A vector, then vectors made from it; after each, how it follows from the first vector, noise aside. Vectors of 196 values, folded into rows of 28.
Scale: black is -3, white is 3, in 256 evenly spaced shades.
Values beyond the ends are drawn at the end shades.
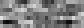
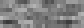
shrunk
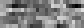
reversed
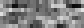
reversed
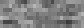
shrunk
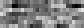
reversed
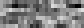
reversed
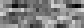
reversed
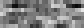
reversed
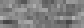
shrunk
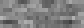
shrunk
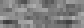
shrunk
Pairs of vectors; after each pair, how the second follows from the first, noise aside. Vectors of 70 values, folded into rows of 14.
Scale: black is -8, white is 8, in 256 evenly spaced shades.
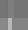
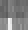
scaled up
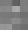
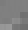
partly zeroed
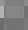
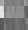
scaled up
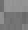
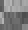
scaled up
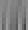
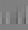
partly zeroed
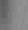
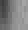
scaled up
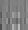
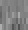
sign-scrambled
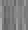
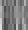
scaled up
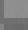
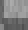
scaled up
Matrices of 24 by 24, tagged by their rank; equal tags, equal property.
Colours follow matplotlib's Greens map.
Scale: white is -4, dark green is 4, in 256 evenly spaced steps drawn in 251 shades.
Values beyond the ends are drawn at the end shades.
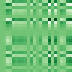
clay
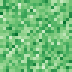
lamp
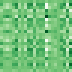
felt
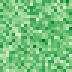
lamp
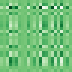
clay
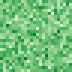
lamp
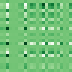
clay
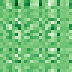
felt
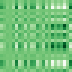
clay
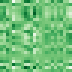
felt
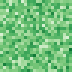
lamp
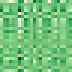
felt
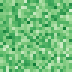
lamp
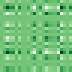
clay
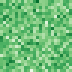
lamp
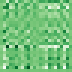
felt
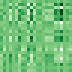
felt
